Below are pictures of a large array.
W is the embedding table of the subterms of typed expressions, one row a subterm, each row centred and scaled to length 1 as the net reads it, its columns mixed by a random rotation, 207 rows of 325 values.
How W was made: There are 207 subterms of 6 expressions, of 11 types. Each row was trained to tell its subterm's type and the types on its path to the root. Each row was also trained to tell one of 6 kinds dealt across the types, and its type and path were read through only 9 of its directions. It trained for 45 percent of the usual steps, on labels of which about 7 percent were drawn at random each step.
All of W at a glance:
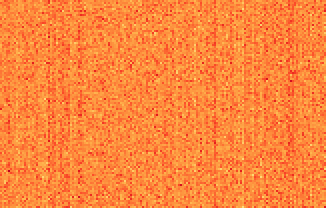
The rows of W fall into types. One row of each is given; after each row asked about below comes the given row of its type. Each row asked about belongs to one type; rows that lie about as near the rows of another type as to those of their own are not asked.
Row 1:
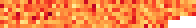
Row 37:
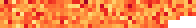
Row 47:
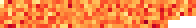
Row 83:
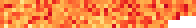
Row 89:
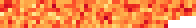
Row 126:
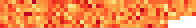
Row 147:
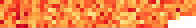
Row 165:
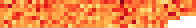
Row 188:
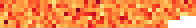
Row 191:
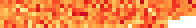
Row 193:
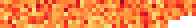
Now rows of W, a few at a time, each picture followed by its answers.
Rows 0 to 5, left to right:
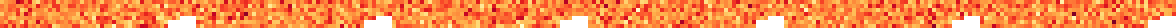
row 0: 191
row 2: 191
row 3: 147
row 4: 193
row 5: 126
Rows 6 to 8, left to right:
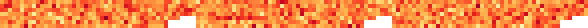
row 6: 89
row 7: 1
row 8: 89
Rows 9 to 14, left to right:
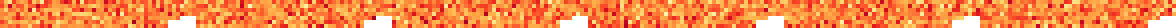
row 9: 147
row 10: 83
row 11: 188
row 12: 47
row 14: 37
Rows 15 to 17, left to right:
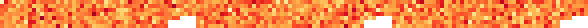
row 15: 83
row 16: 47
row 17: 147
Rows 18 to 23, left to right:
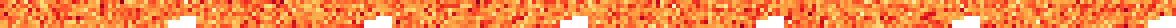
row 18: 165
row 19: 126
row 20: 126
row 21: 147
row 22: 47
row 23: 191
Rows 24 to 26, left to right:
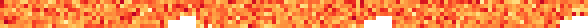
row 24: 165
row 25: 165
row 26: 147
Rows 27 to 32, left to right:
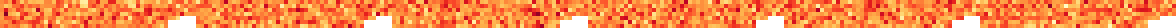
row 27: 47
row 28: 191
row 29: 193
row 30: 126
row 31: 83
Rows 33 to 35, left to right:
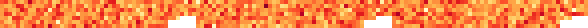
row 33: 147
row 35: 47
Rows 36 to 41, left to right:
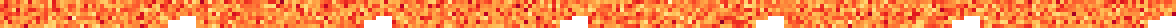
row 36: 37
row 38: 126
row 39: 47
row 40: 37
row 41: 126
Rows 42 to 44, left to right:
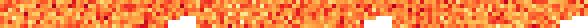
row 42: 89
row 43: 89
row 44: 191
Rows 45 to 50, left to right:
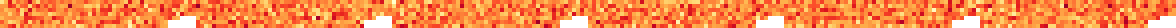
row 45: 191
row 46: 188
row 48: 37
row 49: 165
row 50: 89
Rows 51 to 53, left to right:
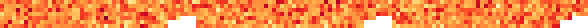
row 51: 191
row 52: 191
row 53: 83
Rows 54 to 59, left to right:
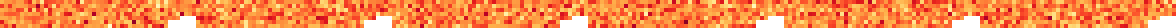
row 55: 165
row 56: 188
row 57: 126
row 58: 126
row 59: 37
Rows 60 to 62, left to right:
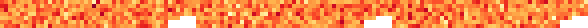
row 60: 193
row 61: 89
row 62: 1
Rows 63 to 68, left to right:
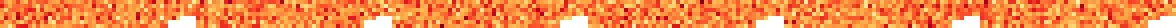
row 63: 1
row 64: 37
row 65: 193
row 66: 165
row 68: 37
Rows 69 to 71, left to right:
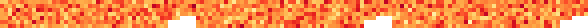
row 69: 193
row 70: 147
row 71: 188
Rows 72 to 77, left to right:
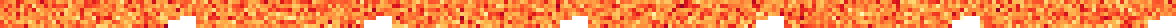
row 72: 126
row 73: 147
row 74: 165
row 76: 147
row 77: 191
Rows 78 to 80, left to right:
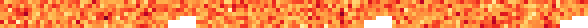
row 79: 193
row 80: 147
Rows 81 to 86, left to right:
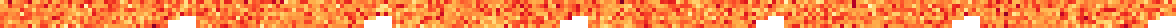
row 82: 147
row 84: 83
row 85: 47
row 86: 191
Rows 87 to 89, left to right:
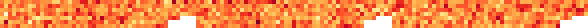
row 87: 188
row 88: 126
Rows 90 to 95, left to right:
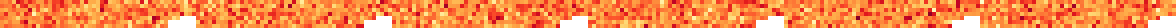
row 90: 191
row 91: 83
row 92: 89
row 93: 1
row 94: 193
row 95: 83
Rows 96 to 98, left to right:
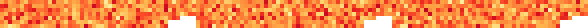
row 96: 83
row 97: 47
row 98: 188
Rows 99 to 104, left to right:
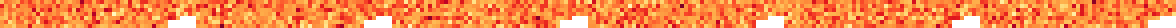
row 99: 188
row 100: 191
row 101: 37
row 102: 83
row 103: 188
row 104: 165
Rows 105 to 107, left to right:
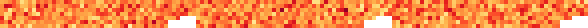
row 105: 89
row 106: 126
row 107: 37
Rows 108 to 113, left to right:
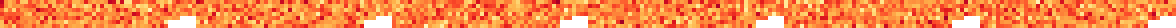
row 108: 165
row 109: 147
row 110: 1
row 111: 188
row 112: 47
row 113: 188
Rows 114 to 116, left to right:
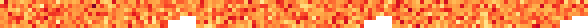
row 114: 83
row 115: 83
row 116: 37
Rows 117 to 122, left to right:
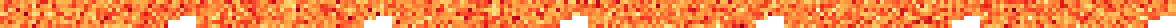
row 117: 89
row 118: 191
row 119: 188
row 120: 191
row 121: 47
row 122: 83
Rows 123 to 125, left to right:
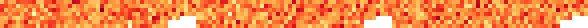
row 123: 191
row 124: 191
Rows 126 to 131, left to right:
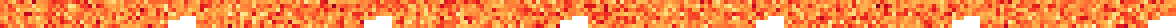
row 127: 89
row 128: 193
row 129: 165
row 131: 191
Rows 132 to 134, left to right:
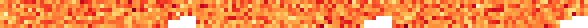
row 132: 188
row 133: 37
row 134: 191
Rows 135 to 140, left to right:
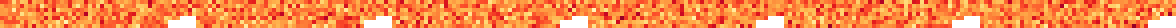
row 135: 37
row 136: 37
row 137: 37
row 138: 1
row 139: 126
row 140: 147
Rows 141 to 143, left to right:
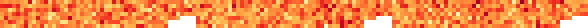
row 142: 89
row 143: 126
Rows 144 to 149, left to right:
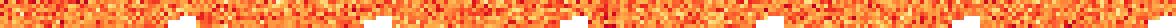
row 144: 126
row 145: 47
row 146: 83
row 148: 83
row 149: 147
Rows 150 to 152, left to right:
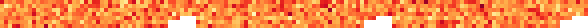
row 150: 126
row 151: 126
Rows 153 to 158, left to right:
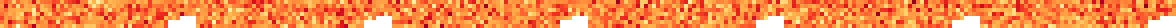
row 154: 193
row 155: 83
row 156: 147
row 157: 126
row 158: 165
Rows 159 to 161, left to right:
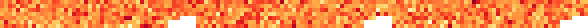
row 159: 191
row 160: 147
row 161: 1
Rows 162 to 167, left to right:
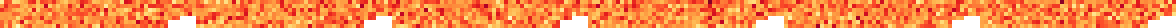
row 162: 83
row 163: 83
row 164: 83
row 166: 193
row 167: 188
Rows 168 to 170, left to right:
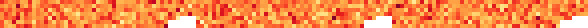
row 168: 147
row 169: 126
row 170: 37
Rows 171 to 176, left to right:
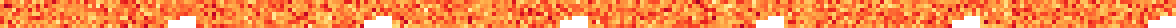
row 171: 37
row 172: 147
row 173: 165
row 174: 147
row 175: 83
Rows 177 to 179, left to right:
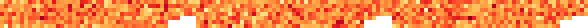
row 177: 83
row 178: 89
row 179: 165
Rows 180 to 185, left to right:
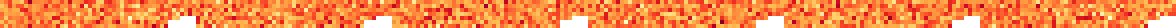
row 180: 147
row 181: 37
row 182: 165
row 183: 147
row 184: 89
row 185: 188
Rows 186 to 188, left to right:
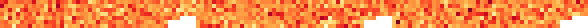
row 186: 188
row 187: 191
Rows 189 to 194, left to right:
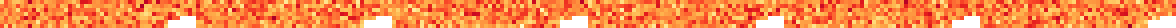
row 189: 1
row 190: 165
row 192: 47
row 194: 193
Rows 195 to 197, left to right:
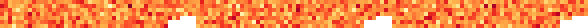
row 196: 37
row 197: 37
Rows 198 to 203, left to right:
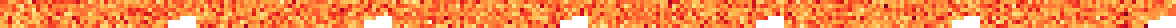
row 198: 193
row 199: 193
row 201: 83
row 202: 37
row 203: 193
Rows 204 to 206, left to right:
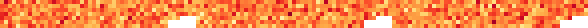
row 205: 188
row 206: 37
